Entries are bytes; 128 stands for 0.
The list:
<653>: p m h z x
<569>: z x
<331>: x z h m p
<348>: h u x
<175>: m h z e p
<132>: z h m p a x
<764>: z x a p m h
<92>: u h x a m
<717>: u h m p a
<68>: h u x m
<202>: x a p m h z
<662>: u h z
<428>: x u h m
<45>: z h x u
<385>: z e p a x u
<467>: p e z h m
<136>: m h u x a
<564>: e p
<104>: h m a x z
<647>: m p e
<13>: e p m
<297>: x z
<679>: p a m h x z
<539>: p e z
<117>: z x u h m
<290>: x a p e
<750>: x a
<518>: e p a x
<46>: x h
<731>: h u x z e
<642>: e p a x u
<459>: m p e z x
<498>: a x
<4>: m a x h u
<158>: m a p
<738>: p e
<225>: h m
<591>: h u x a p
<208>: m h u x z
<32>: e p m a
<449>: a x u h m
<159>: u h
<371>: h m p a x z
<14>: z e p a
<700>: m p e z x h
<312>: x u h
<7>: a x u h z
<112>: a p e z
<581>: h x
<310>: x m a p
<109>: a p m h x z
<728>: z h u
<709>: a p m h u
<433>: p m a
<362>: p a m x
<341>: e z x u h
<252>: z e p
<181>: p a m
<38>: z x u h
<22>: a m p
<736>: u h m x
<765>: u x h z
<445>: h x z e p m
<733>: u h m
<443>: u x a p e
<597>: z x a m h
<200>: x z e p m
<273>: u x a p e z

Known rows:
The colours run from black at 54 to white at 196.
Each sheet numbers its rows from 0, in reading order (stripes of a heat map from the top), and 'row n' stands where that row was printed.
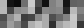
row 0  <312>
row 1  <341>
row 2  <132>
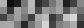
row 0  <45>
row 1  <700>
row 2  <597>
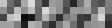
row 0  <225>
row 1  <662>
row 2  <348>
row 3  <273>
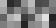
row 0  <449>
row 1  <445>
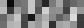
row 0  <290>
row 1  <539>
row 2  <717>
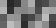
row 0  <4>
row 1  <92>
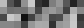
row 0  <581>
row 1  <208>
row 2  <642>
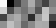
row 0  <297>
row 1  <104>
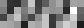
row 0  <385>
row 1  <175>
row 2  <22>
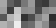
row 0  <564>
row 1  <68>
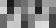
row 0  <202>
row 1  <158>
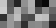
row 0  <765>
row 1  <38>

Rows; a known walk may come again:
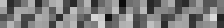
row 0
<736>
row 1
<498>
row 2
<738>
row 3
<647>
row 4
<290>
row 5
<4>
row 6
<136>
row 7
<443>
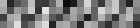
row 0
<459>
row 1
<653>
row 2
<45>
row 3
<662>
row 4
<765>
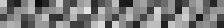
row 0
<208>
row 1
<428>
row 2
<159>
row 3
<679>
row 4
<728>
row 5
<371>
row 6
<252>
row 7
<731>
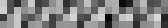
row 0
<467>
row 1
<733>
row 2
<709>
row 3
<225>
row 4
<117>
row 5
<445>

